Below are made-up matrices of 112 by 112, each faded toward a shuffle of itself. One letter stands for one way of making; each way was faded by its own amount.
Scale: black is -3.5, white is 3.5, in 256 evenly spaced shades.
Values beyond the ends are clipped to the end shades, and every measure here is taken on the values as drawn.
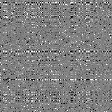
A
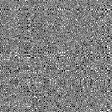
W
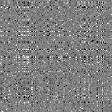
A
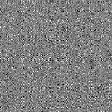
W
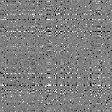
A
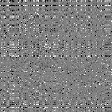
A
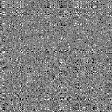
W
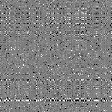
A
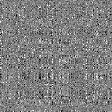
W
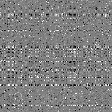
A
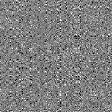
W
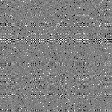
A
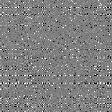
A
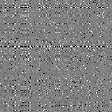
A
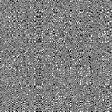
W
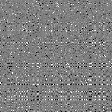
A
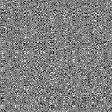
W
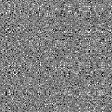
W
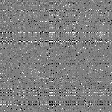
A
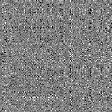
W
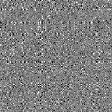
W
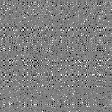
A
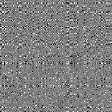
A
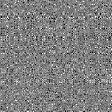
W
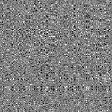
W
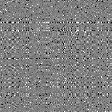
A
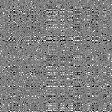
A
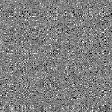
W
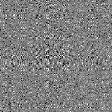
W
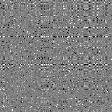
A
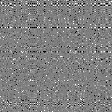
A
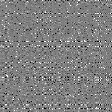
A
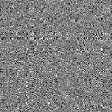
W
